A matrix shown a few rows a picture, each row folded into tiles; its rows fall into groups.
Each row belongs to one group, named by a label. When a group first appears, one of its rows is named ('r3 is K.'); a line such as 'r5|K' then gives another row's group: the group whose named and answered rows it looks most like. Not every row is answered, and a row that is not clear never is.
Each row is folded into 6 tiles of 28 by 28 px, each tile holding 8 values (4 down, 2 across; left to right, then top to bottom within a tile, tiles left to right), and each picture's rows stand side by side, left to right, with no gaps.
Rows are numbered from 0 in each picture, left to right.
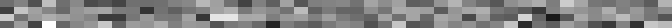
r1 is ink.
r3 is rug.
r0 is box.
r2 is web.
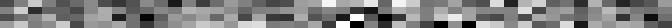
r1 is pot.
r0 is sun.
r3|sun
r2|rug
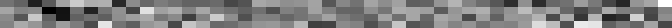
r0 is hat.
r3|pot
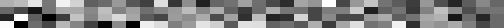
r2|sun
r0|rug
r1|pot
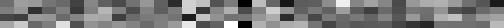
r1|sun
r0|sun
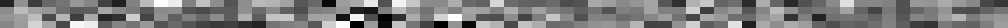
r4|sun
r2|rug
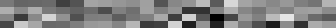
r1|rug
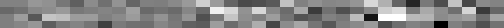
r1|ink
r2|ink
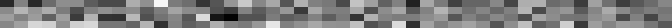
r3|sun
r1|hat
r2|sun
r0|pot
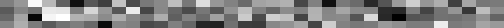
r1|web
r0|ink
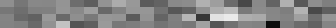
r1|ink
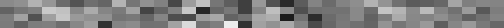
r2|ink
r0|ink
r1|sun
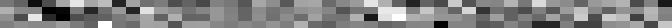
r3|web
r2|ink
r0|hat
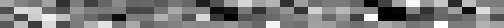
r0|box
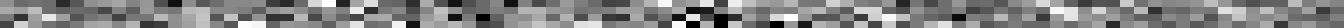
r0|box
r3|pot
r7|ink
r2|sun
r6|ink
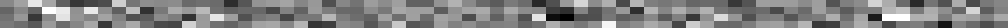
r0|ink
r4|box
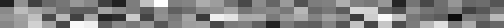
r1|ink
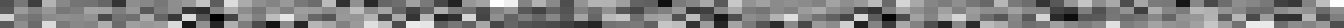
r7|pot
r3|web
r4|rug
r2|pot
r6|hat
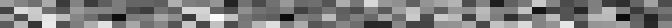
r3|sun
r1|box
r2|web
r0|box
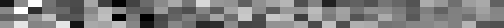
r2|box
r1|web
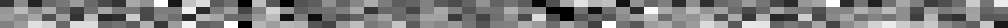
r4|pot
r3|hat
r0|pot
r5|pot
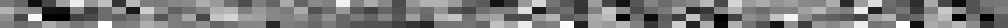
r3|sun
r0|hat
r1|ink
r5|sun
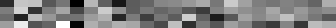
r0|sun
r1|rug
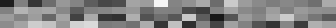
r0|pot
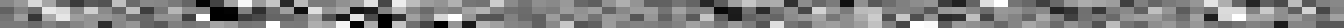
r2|rug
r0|ink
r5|pot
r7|ink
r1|hat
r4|hat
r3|web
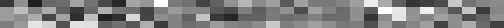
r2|ink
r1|hat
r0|pot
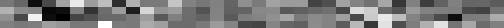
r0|hat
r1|web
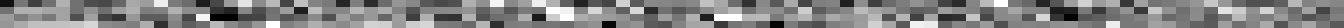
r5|pot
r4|ink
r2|pot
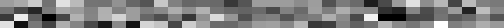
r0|rug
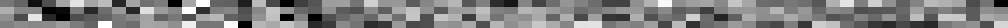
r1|sun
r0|hat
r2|web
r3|pot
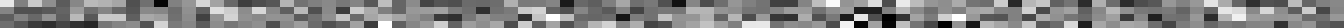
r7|ink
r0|web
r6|sun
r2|box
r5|rug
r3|box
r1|ink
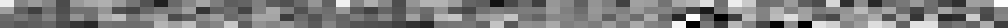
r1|sun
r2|web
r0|web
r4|rug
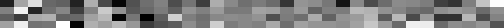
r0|sun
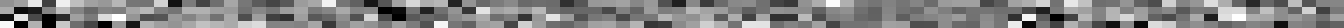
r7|ink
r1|pot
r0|rug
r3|box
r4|pot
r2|hat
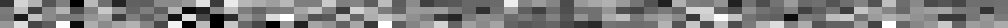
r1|rug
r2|box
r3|web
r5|box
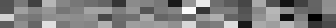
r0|box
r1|sun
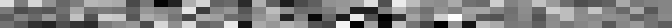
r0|web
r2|rug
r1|sun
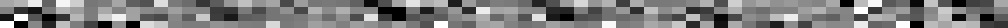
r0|rug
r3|hat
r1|hat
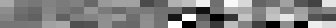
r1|rug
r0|web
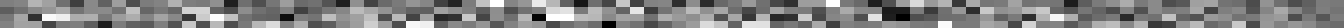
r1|box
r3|ink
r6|box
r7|sun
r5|hat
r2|pot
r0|ink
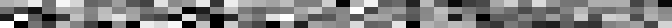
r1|rug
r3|web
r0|rug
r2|sun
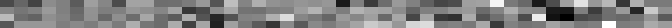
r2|pot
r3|hat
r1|rug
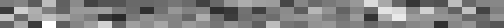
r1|hat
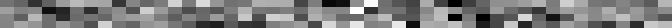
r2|sun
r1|web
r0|hat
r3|rug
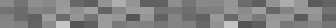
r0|web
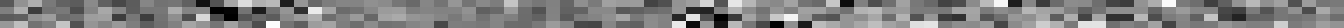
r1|hat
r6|pot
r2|ink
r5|pot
